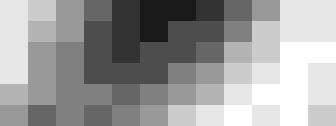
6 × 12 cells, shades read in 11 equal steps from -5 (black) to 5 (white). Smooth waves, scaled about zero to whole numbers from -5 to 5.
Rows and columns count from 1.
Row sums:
1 5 10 16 23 24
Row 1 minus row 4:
0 2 1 1 -1 -2 -4 -4 -4 -3 -1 0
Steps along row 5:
down down same down up up up up up same down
